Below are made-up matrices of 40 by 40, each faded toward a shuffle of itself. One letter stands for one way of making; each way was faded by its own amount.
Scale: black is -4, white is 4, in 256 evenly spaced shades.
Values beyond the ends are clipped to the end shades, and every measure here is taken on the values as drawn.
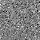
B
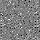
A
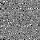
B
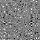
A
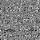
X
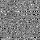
X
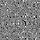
A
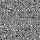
B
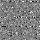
X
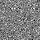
B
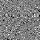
A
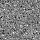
B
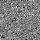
B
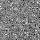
B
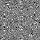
A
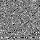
X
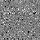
A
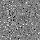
A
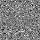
X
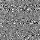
X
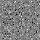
A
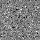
B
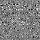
X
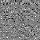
A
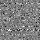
X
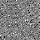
A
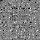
A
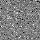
B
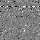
X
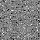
A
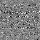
X
